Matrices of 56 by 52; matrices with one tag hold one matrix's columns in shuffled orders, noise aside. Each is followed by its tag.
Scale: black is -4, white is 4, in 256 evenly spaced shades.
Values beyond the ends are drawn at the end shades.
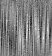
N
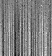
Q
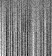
Q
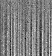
Q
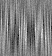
N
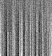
Q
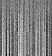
Q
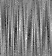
N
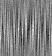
N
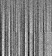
Q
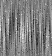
N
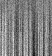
Q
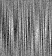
N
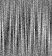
N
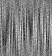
N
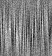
N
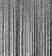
Q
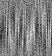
N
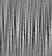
N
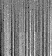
Q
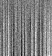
Q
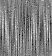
N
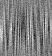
N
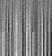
Q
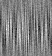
N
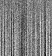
Q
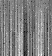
Q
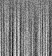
Q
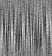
N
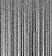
Q
